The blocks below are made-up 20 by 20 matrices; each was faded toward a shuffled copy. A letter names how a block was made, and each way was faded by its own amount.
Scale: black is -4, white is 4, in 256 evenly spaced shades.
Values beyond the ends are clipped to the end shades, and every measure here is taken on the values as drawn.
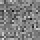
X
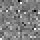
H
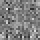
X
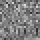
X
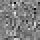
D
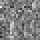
X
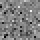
D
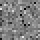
D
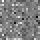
H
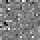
H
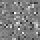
H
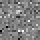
H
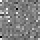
D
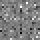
H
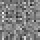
X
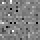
H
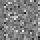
D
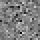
D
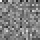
X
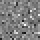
H
